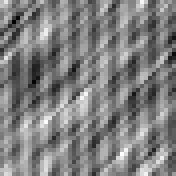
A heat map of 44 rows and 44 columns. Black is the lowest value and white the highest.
Slope: none. Stripes: upright, repeating 9 times. Average level on the scale: 50%. Ninth with the lowest average: middle left. Odd rows or columns: none.
